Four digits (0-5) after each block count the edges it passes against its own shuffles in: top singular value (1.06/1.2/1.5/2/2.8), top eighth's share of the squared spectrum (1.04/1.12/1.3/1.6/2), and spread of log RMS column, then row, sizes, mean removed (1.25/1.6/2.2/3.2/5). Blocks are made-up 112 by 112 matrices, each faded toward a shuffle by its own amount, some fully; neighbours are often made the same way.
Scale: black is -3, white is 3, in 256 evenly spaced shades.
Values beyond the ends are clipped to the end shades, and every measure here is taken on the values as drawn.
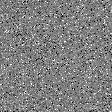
3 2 0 0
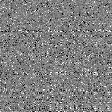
4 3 1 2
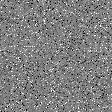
0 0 0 0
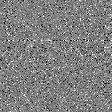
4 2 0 2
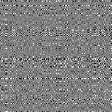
5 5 3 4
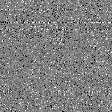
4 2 1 2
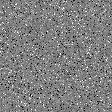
0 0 0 0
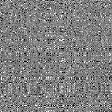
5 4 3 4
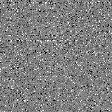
4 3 1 2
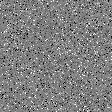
0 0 0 0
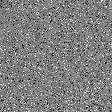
3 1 0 0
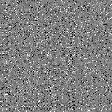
4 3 2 1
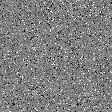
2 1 0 0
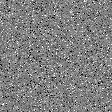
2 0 0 0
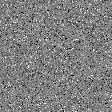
2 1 0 0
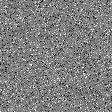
0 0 0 0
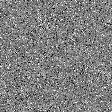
0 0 0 0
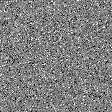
0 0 0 0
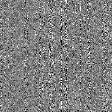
2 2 4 0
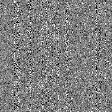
1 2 4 0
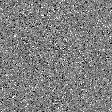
0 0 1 0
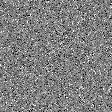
0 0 1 0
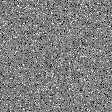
0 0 0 0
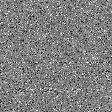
1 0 0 1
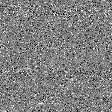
0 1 0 2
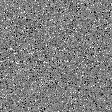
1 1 0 1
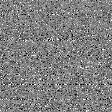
2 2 0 3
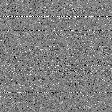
3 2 0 3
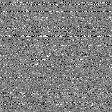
2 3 0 4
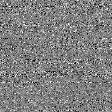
1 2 0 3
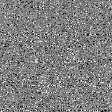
1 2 0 3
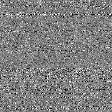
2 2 0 4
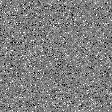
1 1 0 2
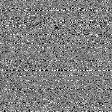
2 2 0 4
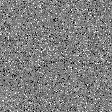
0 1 0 1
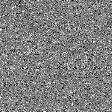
1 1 0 2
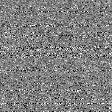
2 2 0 4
